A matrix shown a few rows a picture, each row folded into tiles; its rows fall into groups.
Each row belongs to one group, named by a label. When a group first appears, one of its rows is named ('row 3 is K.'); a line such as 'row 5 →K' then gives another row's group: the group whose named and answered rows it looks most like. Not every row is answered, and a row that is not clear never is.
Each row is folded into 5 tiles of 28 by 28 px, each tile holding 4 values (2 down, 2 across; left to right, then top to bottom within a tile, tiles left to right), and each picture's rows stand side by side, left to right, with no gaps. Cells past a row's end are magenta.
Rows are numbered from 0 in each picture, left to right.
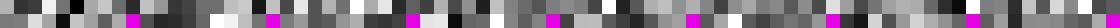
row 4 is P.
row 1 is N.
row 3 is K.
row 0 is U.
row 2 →K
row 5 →P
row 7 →K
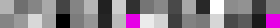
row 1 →K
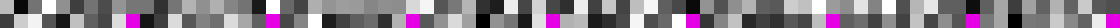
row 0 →U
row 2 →P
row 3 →U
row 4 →K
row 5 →P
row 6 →K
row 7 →K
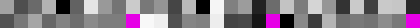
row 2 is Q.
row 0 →P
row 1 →K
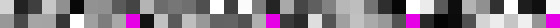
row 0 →U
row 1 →Q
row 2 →N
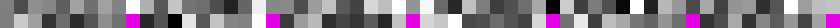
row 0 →P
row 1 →Q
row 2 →P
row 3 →U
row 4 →Q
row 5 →P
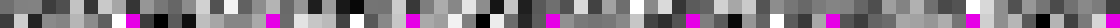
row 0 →Q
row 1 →N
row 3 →U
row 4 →K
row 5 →K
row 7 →U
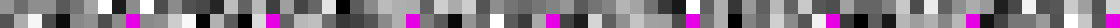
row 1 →U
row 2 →P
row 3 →K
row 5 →K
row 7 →N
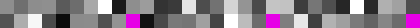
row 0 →P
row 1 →N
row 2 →Q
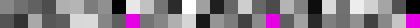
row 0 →N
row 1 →U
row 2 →K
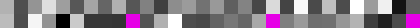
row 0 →U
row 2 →K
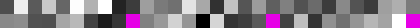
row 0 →K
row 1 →U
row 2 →Q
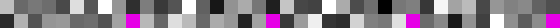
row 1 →U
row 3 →K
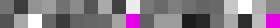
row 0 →P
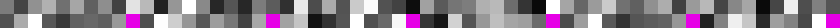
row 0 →P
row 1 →U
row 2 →K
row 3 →N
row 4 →P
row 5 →U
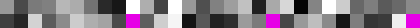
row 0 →N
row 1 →P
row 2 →U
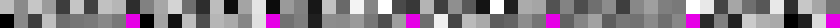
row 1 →Q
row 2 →K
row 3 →Q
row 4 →P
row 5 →Q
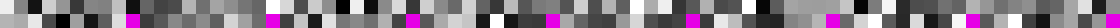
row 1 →N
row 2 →Q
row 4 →K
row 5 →P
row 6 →U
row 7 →P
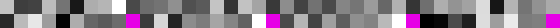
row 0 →U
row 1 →Q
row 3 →N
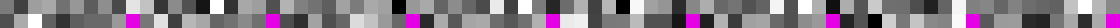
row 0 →P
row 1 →Q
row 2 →N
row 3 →Q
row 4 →K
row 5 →Q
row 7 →P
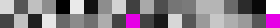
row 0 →Q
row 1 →N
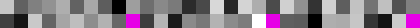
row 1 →Q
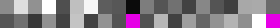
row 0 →K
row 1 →Q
